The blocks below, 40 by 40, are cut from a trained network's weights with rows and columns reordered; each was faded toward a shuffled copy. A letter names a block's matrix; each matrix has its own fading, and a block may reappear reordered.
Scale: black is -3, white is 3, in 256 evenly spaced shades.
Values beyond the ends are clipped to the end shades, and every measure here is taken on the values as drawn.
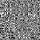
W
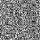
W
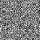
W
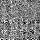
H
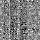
H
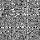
H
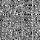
H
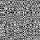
W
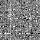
H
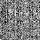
H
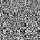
W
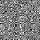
W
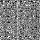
H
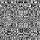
W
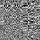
W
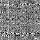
H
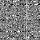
H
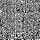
H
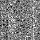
H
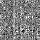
H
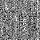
H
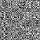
W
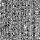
H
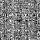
H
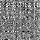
H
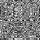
W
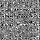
H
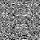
W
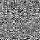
W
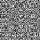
W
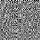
W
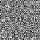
W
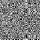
W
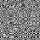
W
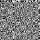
W
